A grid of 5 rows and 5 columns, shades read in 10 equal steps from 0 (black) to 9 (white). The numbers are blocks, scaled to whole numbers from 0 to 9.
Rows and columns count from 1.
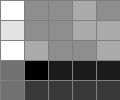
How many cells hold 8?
1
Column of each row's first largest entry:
1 1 1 1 1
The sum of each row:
30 30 31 7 12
